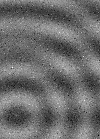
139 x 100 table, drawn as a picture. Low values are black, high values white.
Rings spread out from the bottom left. No seam splits the table. There is no overall slope. Horizontal stripes repeat 4 times down the table. Overall the values sit about 40% of the way up the scale.
